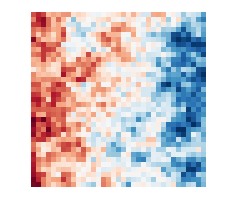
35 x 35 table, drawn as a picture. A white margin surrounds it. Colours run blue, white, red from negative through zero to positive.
Overall the values sit about 50% of the way up the scale. The field is mottled with small blotches. Values rise toward the left. The middle right is the ninth with the lowest average. There are no regular stripes.
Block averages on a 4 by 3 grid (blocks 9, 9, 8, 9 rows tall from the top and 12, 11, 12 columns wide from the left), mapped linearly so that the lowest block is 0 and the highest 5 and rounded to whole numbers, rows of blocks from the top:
431 | 530 | 520 | 421
